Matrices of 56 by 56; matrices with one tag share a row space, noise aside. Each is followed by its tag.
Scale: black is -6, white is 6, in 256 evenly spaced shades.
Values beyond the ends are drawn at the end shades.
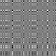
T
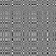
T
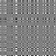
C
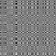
C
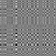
C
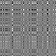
T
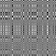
T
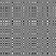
T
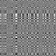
C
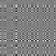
C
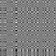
C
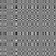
C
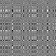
T
